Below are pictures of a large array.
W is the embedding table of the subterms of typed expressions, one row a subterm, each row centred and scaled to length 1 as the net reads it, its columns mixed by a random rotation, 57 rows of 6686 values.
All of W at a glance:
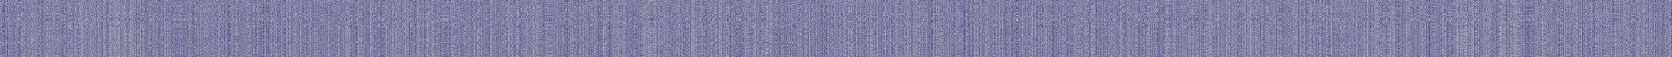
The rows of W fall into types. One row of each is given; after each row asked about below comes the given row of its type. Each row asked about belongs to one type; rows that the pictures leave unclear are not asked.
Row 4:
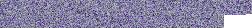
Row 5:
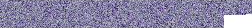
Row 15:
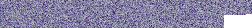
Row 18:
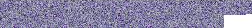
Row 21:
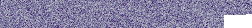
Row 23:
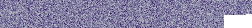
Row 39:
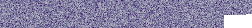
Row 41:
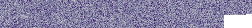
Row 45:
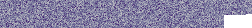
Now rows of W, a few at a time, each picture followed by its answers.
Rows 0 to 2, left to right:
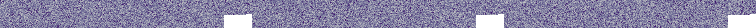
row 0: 21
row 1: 39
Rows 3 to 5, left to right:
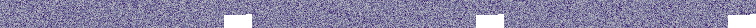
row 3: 45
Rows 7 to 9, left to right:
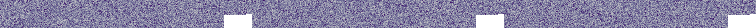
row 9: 4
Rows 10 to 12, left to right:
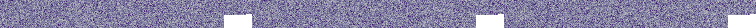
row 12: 15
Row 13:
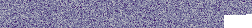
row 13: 41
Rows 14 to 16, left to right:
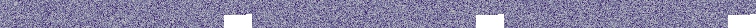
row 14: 5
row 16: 39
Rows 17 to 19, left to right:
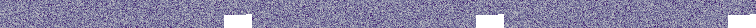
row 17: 23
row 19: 23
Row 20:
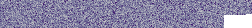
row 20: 15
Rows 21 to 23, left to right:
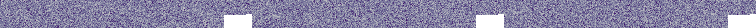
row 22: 41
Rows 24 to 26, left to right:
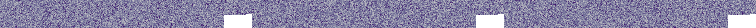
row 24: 5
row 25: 45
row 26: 23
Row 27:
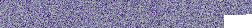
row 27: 23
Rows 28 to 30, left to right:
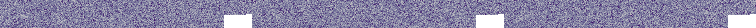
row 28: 41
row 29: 21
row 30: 15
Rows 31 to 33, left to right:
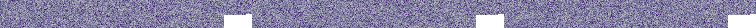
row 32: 21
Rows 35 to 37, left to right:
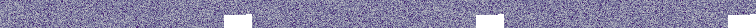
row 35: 23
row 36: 4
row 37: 39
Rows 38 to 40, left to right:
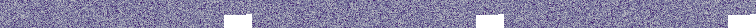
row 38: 41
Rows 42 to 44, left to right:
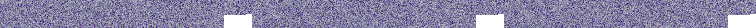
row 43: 41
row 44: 21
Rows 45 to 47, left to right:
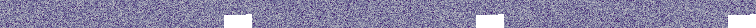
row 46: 39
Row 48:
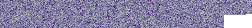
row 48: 15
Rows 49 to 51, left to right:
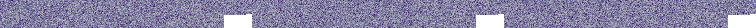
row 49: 18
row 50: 23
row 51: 39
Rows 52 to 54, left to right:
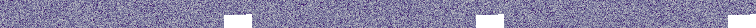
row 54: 21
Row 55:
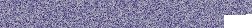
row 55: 45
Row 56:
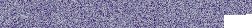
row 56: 41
